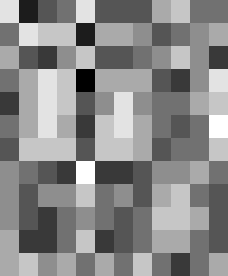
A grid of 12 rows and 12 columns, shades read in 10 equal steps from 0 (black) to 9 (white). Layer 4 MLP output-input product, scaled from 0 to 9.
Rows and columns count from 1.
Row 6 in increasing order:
2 3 4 4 4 6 6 6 7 8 8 9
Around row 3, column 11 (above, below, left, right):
5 5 7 2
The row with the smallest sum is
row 11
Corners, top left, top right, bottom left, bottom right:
8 4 6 6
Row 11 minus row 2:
2 -6 -5 -3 6 -4 -3 -1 3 2 -1 -3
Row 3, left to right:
6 3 2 5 7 3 3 4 5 7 5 2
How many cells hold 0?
1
